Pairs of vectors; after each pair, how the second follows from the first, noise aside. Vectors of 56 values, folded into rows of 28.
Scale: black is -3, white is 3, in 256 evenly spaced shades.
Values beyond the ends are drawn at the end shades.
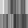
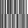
shuffled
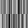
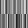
shuffled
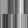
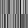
sign-scrambled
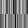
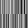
shuffled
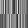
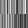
shuffled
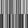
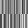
sign-scrambled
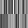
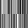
shuffled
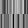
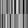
shuffled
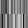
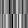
shuffled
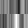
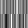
shuffled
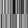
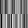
shuffled
